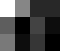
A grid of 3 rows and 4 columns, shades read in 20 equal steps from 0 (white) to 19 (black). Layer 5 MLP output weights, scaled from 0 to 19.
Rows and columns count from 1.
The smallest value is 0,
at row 1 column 1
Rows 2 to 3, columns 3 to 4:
14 18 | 15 19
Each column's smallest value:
0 9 14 16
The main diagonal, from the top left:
0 19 15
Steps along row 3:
up down up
